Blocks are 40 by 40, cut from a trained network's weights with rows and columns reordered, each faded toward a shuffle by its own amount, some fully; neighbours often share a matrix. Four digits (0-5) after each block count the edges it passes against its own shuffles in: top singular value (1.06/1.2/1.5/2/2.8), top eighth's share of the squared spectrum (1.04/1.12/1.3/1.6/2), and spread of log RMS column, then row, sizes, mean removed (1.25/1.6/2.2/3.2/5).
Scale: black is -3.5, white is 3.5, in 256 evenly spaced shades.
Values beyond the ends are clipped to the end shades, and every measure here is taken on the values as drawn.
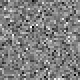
0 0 0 0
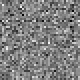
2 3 1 1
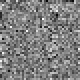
3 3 1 1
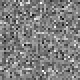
0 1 0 0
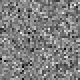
0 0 0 0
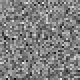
2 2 1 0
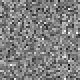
2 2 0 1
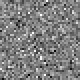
0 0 0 0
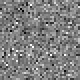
1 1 0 0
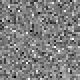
0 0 0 0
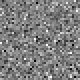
1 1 0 0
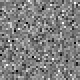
0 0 0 0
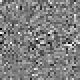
2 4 2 2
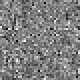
2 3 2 1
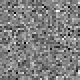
2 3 1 1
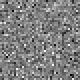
1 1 0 0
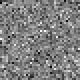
1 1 0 0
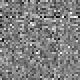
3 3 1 2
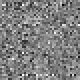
3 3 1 2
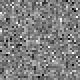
1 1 1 0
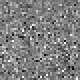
0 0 0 1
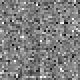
2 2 0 1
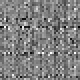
3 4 0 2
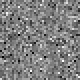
1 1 1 0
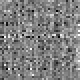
3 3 0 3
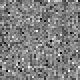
1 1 0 0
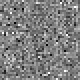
1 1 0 0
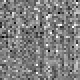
2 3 1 2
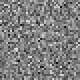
2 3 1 1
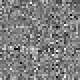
2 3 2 1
